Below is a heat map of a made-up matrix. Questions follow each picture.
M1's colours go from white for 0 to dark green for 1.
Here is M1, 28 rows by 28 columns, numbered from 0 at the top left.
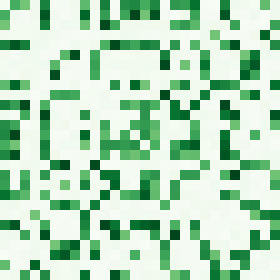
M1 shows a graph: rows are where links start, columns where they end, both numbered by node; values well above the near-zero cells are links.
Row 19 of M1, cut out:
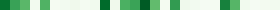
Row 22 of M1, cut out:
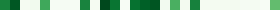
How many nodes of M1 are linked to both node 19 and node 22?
8
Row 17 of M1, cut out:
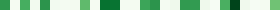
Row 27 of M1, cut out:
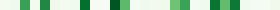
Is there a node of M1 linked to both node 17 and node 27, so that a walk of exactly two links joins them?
yes
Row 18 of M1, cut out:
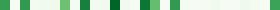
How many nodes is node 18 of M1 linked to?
9
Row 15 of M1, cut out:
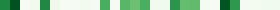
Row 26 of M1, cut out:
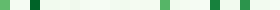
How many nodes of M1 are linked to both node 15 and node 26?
1
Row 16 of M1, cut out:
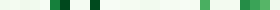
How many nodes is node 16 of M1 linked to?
7
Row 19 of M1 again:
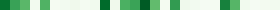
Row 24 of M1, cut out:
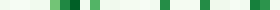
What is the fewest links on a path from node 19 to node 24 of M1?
3
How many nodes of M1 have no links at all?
0
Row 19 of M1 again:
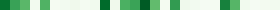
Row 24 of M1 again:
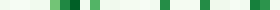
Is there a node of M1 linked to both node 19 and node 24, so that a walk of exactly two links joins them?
no
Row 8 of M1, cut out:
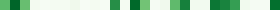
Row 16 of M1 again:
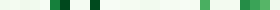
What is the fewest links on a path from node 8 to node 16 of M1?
3
